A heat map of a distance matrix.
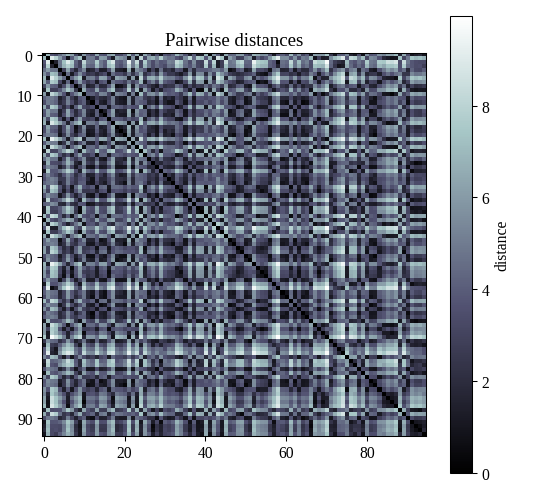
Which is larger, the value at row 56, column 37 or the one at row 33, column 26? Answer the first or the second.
the second
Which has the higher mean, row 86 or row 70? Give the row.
70
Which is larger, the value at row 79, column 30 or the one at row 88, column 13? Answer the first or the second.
the second
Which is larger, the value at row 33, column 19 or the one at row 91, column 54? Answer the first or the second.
the second
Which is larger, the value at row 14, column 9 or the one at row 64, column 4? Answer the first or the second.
the first
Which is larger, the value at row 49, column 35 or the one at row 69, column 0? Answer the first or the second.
the second
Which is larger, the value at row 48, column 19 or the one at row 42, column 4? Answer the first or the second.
the second
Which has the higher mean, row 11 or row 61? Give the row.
61
